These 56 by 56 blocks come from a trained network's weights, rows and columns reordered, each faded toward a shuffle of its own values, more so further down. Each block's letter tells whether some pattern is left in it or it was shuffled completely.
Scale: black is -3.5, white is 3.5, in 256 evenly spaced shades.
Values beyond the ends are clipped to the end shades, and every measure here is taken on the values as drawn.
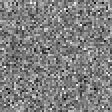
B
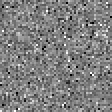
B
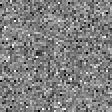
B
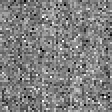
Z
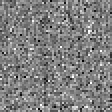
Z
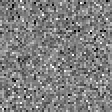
B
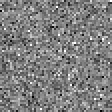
B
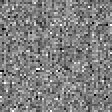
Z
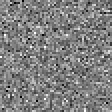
B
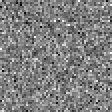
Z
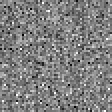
Z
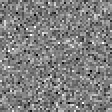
B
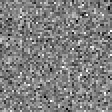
B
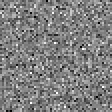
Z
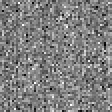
Z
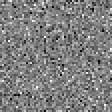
Z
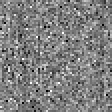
Z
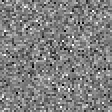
B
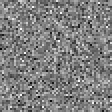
B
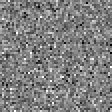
B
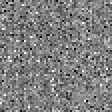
Z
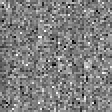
Z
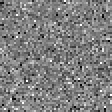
B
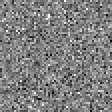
B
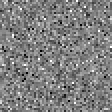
B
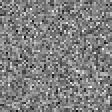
B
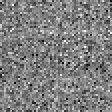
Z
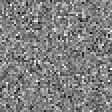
Z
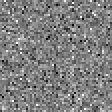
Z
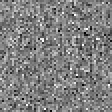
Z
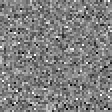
B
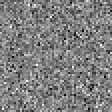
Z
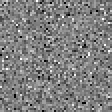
Z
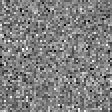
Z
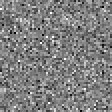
B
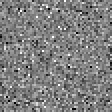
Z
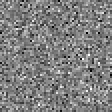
B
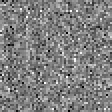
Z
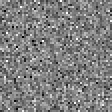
B
